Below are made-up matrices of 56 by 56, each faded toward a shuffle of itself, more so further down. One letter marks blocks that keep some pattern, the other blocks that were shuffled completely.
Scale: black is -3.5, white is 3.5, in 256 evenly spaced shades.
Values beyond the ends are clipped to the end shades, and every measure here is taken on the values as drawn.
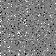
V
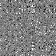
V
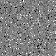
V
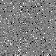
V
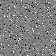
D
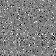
V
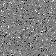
D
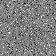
D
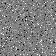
D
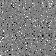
V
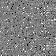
V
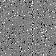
V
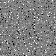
V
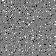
V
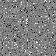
V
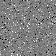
D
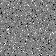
D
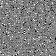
D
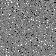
D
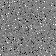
D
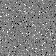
D
